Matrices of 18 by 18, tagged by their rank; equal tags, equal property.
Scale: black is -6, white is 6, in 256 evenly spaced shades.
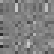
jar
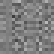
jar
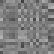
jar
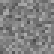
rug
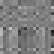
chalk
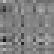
chalk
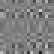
chalk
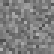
rug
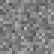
rug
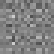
jar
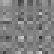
chalk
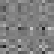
chalk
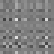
chalk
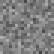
rug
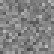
rug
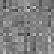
jar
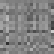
jar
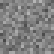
rug
